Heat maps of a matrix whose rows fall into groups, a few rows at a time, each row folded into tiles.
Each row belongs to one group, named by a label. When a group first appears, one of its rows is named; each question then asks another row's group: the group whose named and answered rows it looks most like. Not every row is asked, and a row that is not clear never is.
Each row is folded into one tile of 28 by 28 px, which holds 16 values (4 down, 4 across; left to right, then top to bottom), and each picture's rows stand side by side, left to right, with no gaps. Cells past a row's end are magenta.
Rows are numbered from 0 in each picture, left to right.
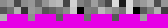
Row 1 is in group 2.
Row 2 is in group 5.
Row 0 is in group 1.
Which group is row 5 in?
1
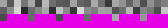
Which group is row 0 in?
5
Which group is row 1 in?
5
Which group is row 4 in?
1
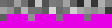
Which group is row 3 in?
5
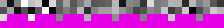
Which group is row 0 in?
2
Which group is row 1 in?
1
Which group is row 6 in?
1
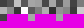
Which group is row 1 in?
1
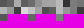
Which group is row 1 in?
2
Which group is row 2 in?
5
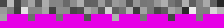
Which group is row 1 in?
5
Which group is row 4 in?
1
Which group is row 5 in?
2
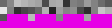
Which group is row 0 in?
2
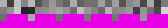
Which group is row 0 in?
5
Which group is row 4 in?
5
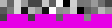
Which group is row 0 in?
5
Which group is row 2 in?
5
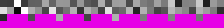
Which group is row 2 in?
1
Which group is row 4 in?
1
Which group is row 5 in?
2
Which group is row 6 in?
5
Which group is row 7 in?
5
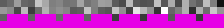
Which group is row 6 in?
5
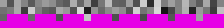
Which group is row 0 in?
5
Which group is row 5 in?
5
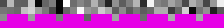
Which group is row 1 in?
5
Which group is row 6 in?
1
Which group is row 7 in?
2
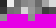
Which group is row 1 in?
2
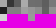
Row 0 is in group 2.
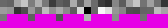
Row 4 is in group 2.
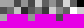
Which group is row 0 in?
1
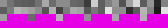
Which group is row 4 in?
2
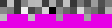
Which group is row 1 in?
1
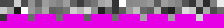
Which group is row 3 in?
2
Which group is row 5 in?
1
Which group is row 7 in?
2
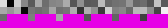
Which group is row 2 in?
1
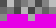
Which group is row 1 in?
2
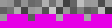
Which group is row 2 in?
2
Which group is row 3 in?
1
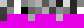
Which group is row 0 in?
5
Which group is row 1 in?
1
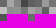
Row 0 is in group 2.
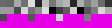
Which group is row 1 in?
5
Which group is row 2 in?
1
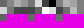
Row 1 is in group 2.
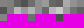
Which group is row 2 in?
2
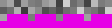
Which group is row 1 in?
2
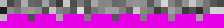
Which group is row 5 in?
2
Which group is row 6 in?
2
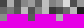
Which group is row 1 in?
5
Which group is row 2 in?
1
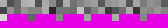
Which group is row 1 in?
5
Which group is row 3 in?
1
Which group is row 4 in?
1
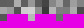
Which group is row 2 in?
5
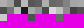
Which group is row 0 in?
1
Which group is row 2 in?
2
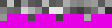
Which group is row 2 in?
2
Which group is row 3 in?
1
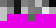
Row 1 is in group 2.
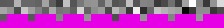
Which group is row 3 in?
1
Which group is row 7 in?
2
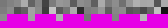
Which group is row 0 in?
2
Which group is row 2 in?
1
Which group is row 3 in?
5
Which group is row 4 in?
2
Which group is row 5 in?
1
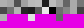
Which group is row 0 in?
1
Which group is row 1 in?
1
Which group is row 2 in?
5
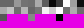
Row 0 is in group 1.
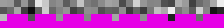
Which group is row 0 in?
1
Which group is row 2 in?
2
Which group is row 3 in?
2
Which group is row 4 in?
2
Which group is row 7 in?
2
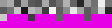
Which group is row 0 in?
1
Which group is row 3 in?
5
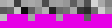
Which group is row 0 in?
1
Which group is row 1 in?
1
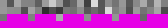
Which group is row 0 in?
5
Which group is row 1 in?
2
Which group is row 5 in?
5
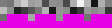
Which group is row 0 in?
2
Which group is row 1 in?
1
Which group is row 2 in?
2
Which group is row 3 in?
5
